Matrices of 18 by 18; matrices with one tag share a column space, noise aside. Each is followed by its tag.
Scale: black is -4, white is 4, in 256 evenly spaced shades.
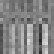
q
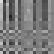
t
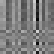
t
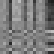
t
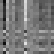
t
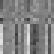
q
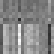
q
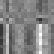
q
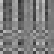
t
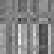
q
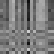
t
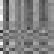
t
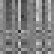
t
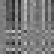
t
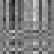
t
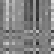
t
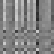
t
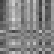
t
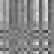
t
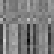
q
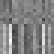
q
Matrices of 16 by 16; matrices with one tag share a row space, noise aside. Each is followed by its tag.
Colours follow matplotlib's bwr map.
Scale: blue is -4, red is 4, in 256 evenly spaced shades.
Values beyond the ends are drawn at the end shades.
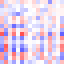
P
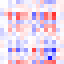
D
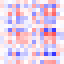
D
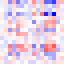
D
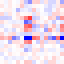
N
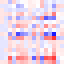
D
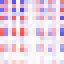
P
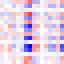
N
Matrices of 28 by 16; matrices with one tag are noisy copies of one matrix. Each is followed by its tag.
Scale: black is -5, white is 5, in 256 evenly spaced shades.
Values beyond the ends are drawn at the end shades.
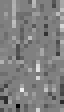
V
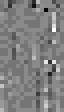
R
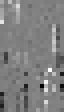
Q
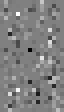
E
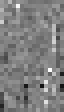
Q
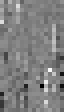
Q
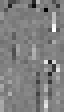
R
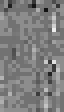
R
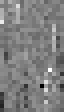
Q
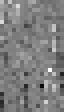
Q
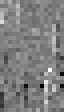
Q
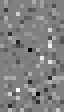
E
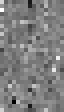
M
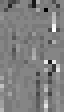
R
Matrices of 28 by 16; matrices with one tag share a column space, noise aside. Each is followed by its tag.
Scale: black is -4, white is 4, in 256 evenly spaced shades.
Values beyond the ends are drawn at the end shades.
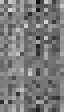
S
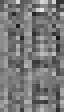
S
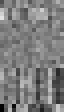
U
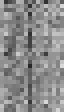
S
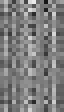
S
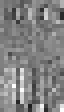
U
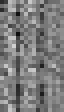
S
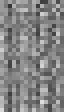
S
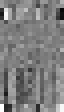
U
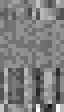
U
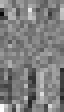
U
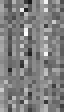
S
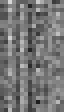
S
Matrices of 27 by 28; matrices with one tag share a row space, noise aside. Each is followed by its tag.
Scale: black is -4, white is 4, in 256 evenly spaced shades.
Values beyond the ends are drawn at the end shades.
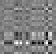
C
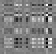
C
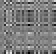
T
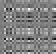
T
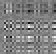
T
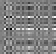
T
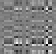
C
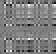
T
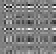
T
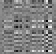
C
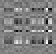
C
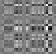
C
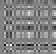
T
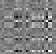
C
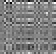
T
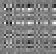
T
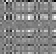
T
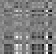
C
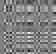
T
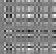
T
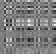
T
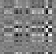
C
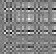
T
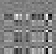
C
